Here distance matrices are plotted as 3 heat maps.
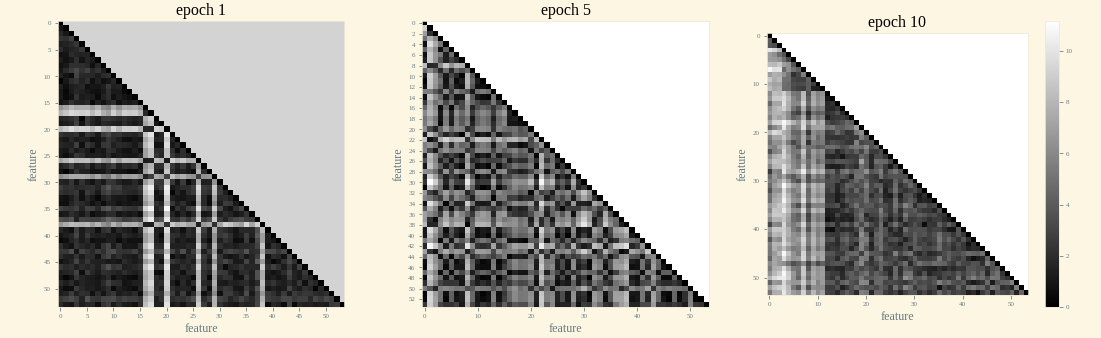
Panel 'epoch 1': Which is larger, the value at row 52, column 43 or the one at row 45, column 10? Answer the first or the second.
the first
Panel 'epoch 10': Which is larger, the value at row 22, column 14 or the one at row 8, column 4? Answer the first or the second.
the second
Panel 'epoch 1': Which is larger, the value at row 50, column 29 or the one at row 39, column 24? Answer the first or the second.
the first
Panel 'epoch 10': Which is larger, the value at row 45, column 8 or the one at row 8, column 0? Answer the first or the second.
the second
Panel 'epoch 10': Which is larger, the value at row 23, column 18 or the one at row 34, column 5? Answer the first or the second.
the second
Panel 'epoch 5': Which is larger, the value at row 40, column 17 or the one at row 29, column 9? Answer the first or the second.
the first
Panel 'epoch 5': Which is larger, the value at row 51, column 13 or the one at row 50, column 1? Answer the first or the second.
the first
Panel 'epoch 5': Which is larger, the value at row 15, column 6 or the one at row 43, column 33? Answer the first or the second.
the second
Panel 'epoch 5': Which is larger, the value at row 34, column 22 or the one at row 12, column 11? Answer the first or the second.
the first
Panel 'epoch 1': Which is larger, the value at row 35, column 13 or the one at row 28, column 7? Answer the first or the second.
the first
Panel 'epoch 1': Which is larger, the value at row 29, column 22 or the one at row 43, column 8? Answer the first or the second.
the first
